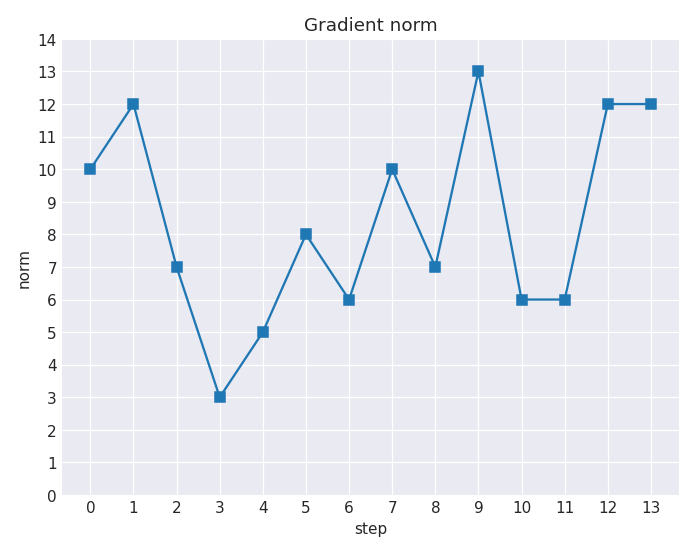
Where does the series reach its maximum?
9
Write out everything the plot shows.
Title: Gradient norm
x-axis: step, ticks 0 1 2 3 4 5 6 7 8 9 10 11 12 13
y-axis: norm, ticks 0 1 2 3 4 5 6 7 8 9 10 11 12 13 14
Values:
10 12 7 3 5 8 6 10 7 13 6 6 12 12
